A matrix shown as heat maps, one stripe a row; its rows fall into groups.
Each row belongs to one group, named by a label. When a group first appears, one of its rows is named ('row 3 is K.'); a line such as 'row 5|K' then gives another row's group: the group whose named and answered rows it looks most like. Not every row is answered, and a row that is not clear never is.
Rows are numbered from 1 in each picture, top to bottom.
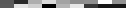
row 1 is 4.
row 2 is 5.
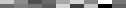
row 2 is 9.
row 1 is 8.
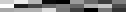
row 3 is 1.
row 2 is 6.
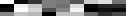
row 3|5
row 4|5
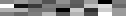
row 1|9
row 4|4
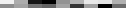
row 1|8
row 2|9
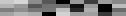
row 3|9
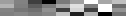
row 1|8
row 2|8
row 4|9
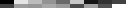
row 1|5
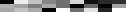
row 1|5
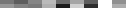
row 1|4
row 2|4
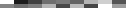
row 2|4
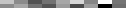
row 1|8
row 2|9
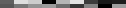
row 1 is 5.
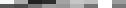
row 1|8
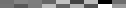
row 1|9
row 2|4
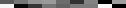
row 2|6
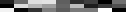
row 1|1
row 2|5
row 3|6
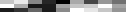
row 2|8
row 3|8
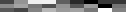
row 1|1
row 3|4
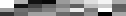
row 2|6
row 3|8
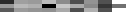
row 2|5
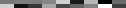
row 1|9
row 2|6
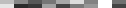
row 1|8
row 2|6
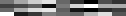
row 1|1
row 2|8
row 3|1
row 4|6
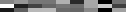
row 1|9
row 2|6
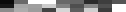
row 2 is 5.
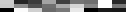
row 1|6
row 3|5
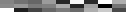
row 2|9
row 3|6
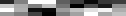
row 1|1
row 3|8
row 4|8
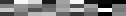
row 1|5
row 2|9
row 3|8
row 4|1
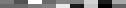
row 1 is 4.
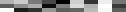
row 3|6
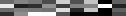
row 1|9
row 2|6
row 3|9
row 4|1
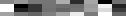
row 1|9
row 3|6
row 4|8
